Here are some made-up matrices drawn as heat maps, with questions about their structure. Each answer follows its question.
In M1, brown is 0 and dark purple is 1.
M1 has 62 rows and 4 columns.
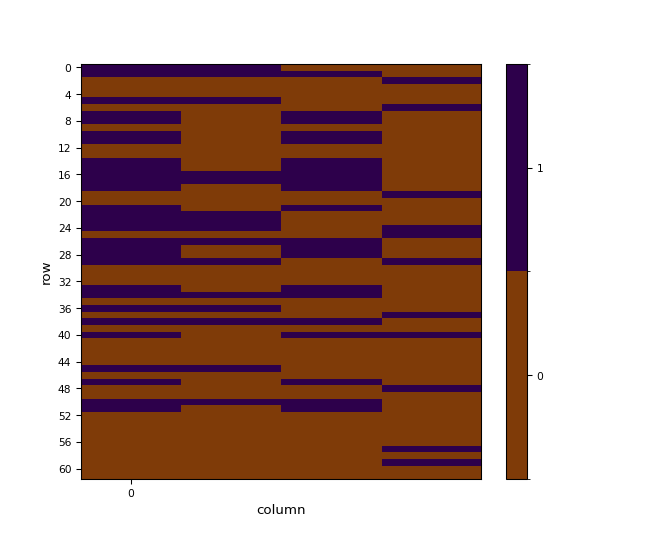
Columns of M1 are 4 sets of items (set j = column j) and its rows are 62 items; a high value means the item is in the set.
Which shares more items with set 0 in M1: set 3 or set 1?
set 1
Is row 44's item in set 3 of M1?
no
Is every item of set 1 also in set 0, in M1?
yes
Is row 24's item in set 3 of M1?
yes
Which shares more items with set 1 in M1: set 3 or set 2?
set 2
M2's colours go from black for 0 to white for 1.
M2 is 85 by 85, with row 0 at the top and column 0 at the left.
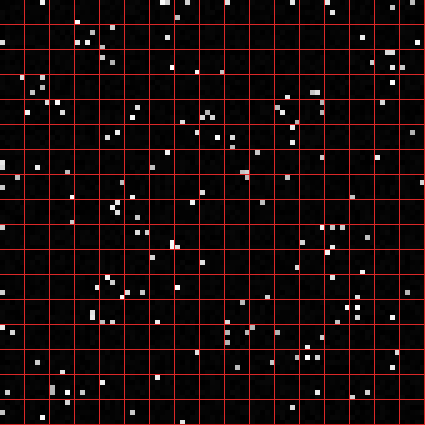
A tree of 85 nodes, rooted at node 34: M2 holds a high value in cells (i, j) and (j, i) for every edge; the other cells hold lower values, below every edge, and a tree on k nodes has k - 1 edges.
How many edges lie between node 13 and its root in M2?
1
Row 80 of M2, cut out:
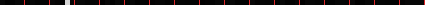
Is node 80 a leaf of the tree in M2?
yes
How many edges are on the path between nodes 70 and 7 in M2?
6
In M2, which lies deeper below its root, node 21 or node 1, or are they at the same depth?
node 21
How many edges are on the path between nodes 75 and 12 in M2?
4
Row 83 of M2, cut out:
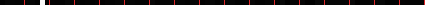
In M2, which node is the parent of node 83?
8
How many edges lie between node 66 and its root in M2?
2
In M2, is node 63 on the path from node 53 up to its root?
yes
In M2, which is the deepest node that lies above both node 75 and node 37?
45
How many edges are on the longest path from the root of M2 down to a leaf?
9
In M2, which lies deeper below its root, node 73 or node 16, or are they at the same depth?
the same depth
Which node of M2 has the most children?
0
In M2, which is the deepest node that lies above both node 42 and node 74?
45
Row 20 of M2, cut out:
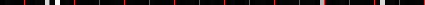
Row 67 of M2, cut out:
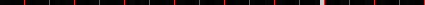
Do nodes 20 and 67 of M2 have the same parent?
yes
